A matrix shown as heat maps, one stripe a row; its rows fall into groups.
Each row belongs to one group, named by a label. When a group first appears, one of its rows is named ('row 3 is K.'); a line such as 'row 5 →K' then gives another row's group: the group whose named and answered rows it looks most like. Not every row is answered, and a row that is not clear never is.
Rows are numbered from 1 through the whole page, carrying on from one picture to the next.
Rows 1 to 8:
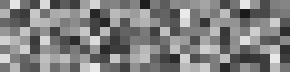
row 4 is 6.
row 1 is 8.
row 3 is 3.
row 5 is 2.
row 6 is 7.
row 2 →3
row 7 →3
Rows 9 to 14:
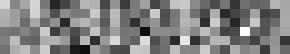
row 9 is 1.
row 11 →1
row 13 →3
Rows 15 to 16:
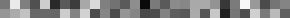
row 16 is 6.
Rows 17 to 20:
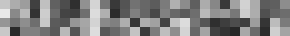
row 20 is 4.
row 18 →2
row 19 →1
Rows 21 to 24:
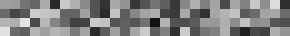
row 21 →6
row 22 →3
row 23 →2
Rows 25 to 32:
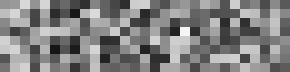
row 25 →7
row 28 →3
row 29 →1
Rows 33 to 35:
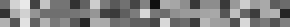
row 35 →2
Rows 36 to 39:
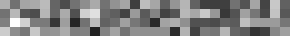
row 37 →8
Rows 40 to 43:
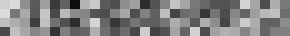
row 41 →6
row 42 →2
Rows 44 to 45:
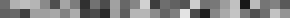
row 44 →7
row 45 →3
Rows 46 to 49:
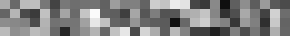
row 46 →1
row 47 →8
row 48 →8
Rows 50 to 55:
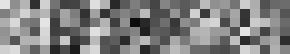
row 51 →7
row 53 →8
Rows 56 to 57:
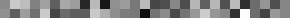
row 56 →7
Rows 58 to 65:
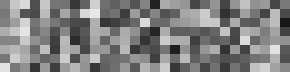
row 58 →2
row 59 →8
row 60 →7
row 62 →4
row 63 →6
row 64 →4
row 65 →6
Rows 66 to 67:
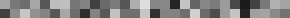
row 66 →3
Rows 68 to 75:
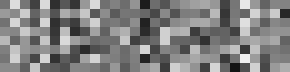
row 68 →8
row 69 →6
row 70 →8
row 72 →6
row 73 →7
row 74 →8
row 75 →1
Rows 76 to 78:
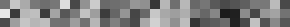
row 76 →4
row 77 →1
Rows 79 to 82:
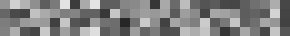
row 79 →4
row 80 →3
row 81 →7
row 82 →8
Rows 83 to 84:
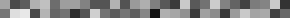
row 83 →3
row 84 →2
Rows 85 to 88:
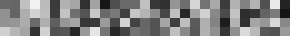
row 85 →7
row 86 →7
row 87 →6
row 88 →2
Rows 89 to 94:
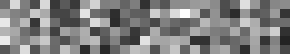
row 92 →6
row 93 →1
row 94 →7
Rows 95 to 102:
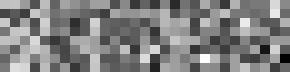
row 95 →6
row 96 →3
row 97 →2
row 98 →2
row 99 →1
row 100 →1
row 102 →2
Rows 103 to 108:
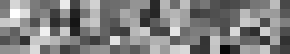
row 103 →4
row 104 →4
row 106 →7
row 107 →3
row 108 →1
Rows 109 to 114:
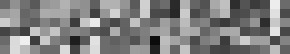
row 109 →3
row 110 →3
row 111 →4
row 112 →3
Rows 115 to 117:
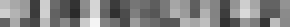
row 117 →8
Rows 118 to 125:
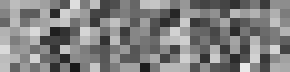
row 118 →1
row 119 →6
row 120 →3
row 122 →1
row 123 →6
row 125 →4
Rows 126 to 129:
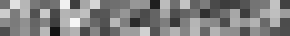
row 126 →4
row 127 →6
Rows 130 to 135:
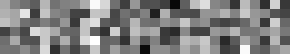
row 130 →8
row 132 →4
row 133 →3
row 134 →8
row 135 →8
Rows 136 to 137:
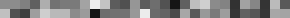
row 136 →8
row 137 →3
